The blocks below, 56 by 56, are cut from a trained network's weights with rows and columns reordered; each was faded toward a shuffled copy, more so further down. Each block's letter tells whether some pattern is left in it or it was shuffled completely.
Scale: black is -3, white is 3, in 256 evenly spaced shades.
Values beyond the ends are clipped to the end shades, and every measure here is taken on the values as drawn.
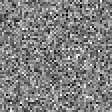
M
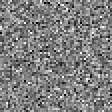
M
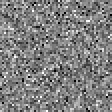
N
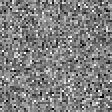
N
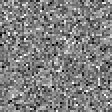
M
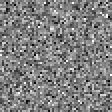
N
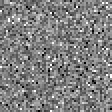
N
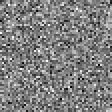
M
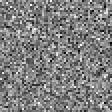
N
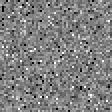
M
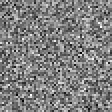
N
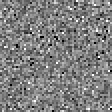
M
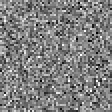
M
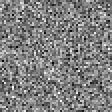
N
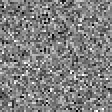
M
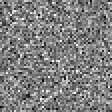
N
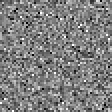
M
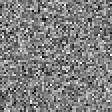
N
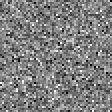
N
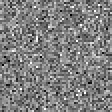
M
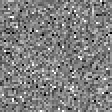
N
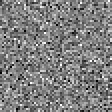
N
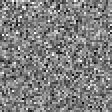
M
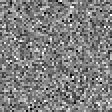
M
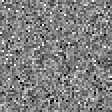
N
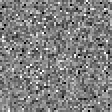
M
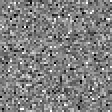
M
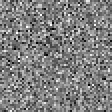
M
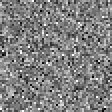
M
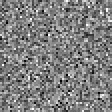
M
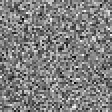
N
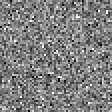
N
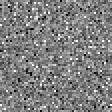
N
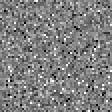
N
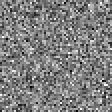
N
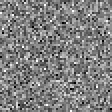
M
